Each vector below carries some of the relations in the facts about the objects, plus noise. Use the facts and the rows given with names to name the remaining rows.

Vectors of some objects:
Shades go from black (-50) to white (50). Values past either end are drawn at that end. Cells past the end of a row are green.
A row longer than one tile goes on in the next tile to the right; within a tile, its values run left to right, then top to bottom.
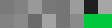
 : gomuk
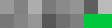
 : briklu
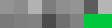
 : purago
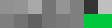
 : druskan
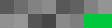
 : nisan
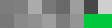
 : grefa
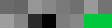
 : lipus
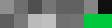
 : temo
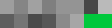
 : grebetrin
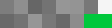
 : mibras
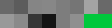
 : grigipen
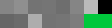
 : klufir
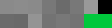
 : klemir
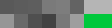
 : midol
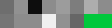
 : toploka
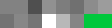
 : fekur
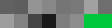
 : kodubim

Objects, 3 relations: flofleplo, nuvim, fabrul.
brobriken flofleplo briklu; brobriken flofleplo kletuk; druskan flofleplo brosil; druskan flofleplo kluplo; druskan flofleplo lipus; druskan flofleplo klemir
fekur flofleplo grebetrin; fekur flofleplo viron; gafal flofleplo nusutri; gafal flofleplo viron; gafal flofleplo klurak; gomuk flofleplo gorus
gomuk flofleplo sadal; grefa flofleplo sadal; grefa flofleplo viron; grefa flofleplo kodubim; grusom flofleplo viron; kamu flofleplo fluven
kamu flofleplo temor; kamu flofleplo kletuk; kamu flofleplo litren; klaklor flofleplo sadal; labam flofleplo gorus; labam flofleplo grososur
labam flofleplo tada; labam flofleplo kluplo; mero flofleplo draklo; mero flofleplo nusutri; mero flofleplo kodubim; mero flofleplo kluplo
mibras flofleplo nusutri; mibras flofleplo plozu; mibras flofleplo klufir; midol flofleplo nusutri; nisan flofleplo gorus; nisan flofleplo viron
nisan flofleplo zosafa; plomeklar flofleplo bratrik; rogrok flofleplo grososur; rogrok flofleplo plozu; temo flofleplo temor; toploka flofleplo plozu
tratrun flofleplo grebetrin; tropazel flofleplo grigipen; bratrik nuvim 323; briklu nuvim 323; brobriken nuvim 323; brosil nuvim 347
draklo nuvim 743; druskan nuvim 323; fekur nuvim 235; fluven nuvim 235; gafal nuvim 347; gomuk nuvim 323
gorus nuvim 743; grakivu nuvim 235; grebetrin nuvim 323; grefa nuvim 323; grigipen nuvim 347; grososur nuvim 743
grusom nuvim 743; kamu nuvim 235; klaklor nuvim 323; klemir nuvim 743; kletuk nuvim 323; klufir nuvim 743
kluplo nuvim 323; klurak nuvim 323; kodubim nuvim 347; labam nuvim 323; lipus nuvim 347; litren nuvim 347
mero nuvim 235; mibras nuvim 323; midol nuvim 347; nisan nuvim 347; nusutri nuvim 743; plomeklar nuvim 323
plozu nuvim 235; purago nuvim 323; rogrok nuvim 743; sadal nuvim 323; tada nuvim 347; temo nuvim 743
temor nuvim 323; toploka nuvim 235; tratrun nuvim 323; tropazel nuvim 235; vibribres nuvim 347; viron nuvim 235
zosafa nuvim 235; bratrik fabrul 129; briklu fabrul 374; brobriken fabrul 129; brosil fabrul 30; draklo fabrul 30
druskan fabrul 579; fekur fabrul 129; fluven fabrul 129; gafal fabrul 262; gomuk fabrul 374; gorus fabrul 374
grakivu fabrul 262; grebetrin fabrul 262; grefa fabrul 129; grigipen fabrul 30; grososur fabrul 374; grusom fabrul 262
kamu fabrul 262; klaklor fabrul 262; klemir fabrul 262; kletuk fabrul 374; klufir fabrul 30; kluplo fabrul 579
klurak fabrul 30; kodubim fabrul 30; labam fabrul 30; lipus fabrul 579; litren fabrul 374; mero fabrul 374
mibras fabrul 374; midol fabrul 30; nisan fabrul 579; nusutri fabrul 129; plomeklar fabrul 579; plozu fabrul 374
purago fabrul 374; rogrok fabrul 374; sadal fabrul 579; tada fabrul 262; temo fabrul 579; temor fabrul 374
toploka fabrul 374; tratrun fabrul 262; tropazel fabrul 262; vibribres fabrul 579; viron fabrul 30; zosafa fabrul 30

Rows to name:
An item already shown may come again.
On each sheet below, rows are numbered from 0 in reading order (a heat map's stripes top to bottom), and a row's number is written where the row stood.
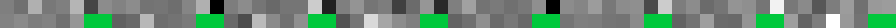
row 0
sadal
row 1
klufir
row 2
nusutri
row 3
grusom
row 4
grososur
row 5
plomeklar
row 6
mibras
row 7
mero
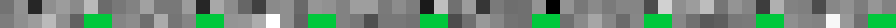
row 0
plozu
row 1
gomuk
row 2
kamu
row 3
labam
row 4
rogrok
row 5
brobriken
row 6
kluplo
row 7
tropazel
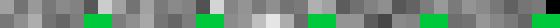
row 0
temor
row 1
temor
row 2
viron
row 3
nisan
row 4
gorus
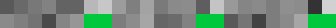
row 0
gafal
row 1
kletuk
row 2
tratrun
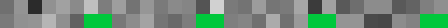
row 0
plozu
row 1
temor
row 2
klaklor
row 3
nisan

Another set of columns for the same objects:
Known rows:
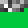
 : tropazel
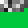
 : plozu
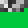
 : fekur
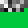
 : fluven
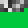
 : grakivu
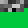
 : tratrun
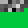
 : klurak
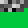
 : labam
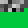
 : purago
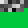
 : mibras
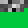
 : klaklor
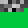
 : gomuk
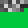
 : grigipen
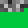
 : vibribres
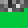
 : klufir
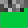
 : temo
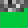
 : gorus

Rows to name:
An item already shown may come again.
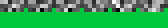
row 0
klaklor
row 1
tratrun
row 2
plomeklar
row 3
temo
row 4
kamu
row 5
nisan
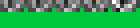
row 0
grusom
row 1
grusom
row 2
rogrok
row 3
temo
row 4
toploka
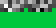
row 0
tropazel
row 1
brobriken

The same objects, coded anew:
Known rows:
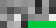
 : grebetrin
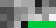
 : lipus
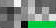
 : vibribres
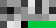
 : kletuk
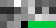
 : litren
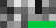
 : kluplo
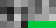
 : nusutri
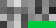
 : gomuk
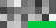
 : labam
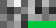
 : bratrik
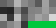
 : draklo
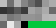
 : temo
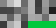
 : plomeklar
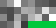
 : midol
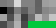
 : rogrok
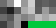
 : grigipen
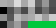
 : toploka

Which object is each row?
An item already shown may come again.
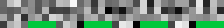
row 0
grefa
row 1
brobriken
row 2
kletuk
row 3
kletuk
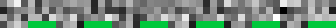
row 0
druskan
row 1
grebetrin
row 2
grusom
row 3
grebetrin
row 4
fekur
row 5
kamu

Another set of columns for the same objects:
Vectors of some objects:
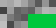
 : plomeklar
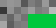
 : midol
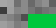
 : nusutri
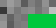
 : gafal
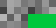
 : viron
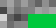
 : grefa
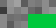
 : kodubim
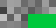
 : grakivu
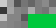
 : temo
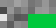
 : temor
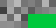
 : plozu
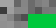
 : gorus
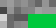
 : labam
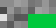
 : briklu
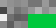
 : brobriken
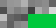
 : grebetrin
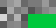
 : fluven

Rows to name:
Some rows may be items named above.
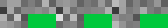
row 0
toploka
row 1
kamu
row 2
rogrok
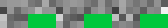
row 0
mibras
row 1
kluplo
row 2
fekur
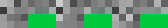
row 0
grusom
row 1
temo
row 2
toploka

